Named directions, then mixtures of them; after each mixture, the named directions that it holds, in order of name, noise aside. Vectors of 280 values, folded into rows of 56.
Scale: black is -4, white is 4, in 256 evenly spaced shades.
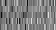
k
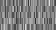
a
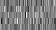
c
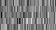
a, k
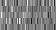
k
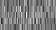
a, c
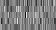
c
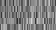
a, k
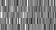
k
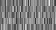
a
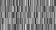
a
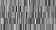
a, c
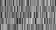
a, k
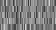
a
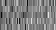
k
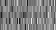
k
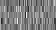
c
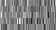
a, k
